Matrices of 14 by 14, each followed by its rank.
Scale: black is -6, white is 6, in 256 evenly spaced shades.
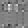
two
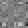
two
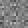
three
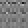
two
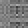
two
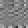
two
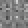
three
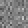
three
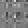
two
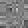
three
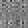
three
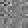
three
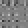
two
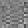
three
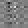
two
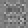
three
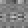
two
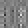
two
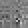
three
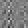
two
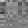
two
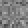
three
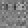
three
